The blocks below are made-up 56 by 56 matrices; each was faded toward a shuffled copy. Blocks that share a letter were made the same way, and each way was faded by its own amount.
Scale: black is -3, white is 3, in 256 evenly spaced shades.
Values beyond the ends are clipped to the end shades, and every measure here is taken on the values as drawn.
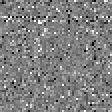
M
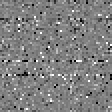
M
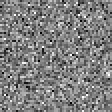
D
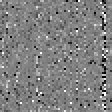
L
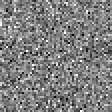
D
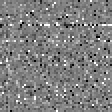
M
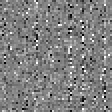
L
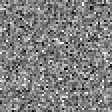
D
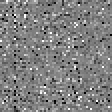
M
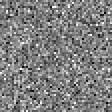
D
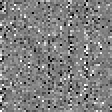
L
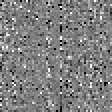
L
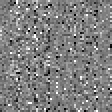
L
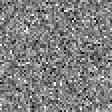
D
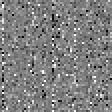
L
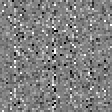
L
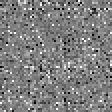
M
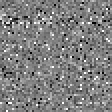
M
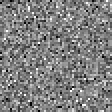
D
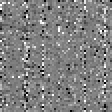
L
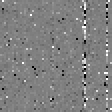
L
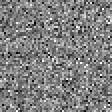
D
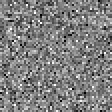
D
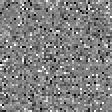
M
